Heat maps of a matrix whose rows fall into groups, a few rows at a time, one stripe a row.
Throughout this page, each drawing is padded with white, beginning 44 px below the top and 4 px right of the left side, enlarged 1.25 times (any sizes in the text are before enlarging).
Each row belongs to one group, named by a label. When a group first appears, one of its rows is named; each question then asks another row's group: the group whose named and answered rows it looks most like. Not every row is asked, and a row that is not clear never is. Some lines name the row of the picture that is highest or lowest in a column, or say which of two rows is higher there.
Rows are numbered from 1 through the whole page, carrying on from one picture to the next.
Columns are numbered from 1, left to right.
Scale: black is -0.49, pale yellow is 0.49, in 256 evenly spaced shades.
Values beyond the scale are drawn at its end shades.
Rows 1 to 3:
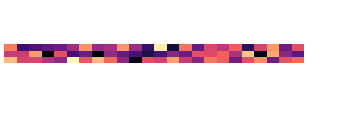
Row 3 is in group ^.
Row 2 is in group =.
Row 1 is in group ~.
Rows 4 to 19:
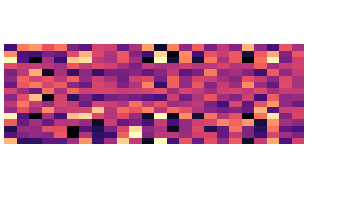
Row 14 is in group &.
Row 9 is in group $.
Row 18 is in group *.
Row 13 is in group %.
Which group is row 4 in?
$
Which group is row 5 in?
~
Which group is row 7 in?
^
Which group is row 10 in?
$
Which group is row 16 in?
=
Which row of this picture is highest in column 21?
14
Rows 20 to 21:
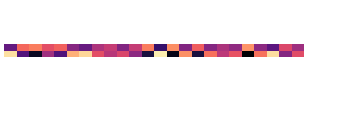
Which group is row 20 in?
$
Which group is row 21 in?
~
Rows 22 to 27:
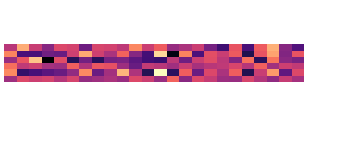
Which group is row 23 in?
~
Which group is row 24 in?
=
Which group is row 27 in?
$
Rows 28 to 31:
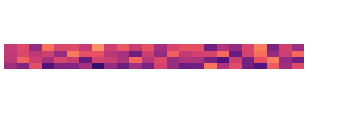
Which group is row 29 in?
^
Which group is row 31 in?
=
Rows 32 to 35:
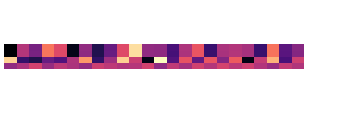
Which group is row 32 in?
*
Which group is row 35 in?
$
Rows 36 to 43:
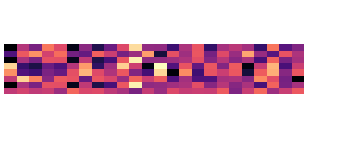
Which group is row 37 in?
$
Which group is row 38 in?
*
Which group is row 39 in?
~
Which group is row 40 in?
~
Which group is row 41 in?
%
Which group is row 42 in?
*
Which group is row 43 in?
^
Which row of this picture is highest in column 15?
40
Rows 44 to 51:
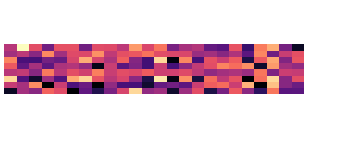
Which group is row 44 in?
%
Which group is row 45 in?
&
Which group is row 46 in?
~
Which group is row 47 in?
=
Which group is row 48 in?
&
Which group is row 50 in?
=
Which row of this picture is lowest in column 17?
51
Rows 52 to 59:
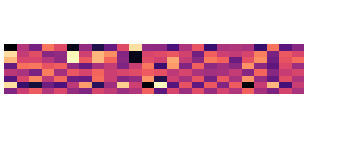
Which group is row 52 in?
*
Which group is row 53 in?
^
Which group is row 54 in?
^
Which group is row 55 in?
$
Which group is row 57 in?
$
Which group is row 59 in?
$
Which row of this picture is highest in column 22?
58
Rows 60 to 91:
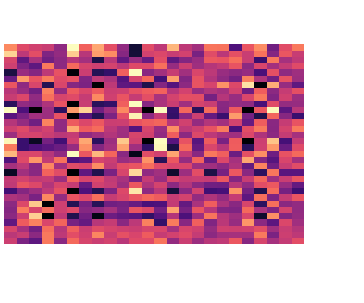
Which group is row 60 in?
^
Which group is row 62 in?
=
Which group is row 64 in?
*
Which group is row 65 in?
$
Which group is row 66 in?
=
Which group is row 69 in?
*
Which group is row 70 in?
~
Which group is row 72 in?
&
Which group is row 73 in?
^
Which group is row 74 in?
$
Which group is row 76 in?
~
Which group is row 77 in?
^
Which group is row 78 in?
$
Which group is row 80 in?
*
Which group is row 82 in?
%
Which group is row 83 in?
*
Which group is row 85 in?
=
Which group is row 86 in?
$
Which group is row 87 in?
=
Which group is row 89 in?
&
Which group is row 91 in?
&
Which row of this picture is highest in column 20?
66
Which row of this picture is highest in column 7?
70
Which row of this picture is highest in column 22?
70
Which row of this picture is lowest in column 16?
70
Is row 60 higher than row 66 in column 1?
Yes
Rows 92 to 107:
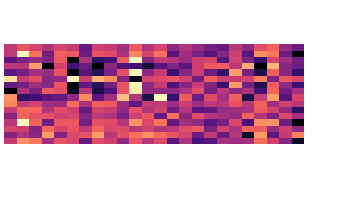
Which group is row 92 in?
%
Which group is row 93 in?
%
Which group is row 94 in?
*
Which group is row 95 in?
=
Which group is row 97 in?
^
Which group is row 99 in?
*
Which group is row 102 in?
%
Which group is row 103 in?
$
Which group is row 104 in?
%
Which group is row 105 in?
&
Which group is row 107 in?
%
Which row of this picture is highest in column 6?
97
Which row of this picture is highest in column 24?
106
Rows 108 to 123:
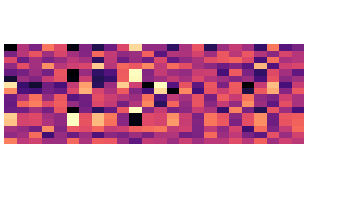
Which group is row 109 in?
$
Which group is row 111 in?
&
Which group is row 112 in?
*
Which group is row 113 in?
*
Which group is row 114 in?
~
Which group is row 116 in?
$
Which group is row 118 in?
*
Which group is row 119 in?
^
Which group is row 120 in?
^
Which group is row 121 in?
&
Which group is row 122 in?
=
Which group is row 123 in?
^
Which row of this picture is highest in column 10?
114
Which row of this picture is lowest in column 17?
108
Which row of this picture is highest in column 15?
115
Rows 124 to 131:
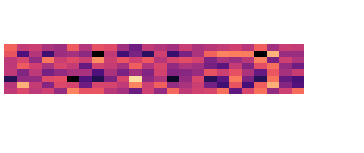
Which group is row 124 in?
^
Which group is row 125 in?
=
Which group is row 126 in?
&
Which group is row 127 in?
%
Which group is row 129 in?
*
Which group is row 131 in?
^
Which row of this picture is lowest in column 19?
131
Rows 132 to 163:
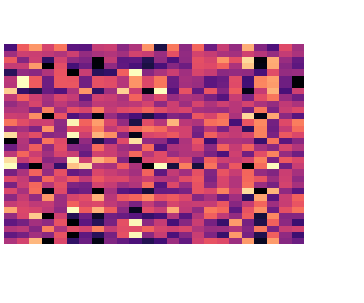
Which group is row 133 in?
$
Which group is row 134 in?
=
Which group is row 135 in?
=
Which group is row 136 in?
*
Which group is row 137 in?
%
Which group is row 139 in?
~
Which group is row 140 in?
%
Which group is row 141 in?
$
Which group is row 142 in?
&
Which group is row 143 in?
=
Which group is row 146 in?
^
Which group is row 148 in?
$
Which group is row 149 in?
%
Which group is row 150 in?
^
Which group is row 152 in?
$
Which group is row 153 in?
&
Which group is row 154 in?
$
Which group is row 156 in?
&
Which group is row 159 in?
=
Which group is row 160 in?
*
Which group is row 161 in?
&
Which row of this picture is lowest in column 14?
151
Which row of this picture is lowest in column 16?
151
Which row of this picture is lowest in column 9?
136
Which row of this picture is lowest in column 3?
151
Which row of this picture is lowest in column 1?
147
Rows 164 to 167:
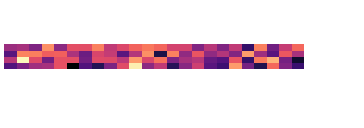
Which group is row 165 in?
$
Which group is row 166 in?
%
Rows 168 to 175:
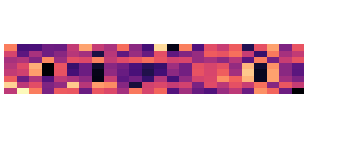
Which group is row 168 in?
~
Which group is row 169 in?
=
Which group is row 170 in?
&
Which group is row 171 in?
=
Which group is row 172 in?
=
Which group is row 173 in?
=
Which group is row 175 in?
%
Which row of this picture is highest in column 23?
174
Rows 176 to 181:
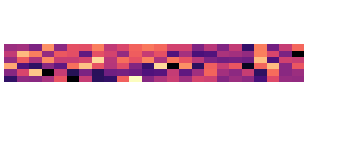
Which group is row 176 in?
&
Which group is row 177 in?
%
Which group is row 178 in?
&
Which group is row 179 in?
~
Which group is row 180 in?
=
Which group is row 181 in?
*
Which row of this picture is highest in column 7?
179
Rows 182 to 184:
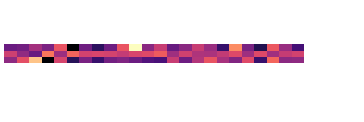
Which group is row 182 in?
*
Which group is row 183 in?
&
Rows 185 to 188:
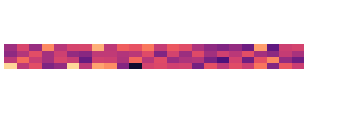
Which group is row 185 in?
&
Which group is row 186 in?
$
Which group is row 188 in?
^
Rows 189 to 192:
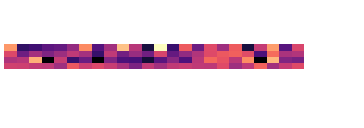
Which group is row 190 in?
=
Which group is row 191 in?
=
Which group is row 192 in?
^
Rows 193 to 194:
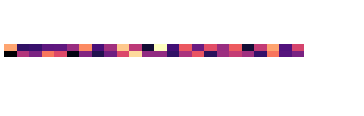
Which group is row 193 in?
~
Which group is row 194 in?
*
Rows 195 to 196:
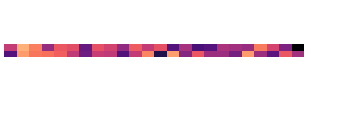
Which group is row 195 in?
%
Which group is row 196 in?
$
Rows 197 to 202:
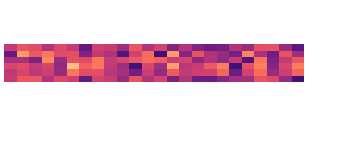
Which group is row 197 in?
%
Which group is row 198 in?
$
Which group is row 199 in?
&
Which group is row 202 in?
%
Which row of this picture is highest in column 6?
200
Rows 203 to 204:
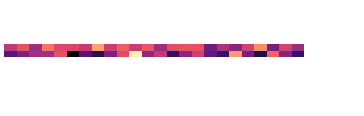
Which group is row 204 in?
*
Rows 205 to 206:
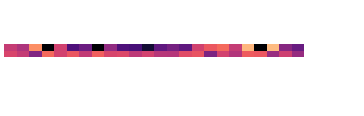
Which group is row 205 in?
=
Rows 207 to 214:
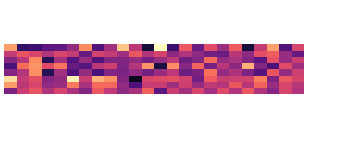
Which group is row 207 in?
~
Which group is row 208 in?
%
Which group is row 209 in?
=
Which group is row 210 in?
$
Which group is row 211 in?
=
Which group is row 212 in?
^
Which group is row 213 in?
^
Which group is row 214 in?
$
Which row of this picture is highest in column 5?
210
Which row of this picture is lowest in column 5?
207
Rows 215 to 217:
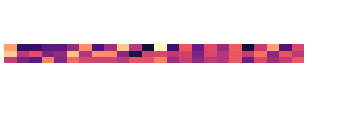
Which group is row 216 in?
^
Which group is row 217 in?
&
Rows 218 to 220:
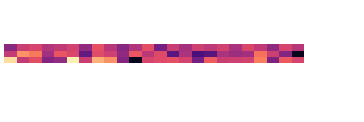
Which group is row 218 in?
$
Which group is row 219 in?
%
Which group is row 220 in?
^
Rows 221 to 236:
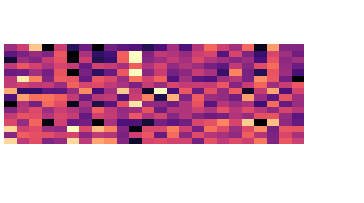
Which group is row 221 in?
=
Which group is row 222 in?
*
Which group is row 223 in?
*
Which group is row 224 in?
%
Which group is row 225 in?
*
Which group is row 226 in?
%
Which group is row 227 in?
^
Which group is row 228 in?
~
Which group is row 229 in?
$
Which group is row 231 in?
$
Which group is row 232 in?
%
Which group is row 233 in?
=
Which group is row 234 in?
^
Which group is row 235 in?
$
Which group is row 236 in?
^
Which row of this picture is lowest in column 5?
228
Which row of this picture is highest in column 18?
233
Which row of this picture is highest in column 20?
233
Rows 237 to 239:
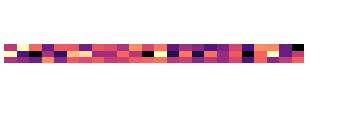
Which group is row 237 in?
%
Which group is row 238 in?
~
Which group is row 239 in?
&
